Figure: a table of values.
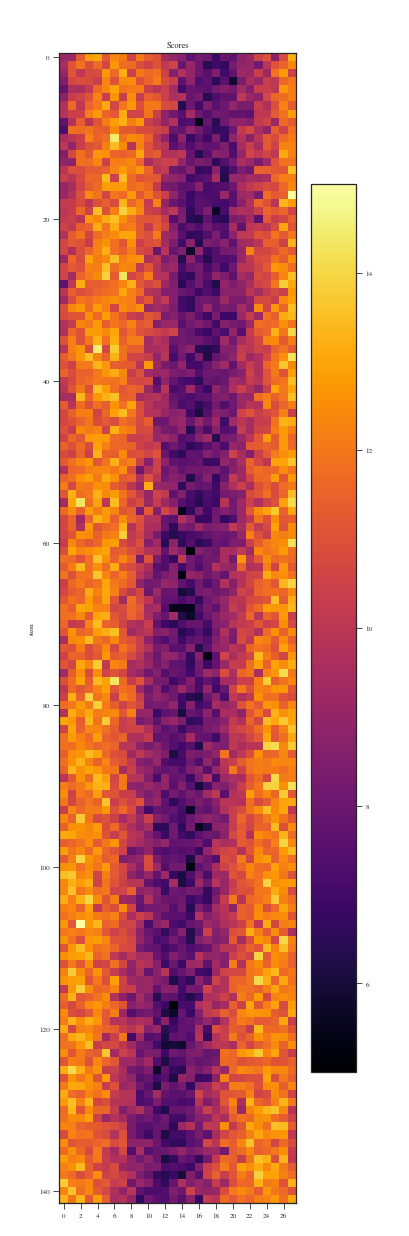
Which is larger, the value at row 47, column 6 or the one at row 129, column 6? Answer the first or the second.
the first
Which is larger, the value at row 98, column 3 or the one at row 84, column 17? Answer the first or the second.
the first
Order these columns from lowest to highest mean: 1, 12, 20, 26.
12, 20, 1, 26
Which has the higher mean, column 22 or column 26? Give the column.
26
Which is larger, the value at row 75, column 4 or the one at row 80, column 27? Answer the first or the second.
the first
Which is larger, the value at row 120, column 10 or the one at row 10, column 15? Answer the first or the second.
the first
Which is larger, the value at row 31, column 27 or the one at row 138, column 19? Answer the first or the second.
the first
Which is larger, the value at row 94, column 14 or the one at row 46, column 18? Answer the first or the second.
the second
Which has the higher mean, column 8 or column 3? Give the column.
3
